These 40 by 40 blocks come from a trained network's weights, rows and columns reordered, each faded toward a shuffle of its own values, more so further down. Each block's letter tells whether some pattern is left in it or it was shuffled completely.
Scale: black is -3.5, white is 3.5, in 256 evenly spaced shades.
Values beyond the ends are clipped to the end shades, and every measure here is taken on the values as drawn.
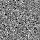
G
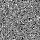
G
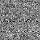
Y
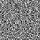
Y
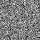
G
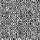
Y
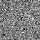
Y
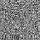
Y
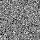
G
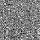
Y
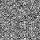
Y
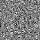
Y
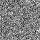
G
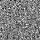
Y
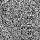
Y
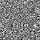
Y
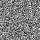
G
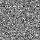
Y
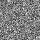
G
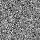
G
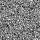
G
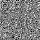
Y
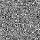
Y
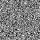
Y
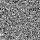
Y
